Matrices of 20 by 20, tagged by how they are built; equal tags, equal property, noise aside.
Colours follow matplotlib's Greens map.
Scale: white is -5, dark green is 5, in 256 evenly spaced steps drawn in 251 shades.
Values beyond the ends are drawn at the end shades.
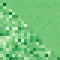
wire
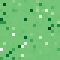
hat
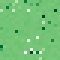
hat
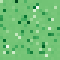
hat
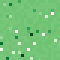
hat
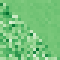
wire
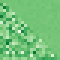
wire
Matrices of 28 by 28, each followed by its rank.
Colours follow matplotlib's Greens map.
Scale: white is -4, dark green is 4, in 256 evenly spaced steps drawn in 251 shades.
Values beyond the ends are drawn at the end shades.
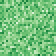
full rank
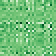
three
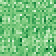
five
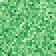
full rank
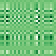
one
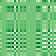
one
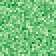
full rank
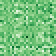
five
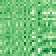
three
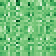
three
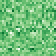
five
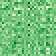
five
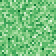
full rank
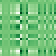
one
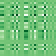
one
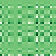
one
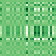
one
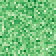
full rank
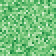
full rank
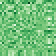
five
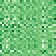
three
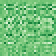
three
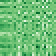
three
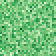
full rank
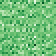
five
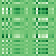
one
